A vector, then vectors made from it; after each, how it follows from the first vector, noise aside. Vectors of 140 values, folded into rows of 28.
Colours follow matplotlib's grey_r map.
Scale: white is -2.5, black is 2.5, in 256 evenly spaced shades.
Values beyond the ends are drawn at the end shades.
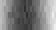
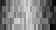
negated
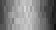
negated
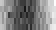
copied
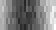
copied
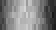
negated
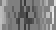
partly zeroed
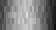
negated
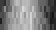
negated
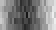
copied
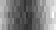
copied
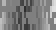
partly zeroed
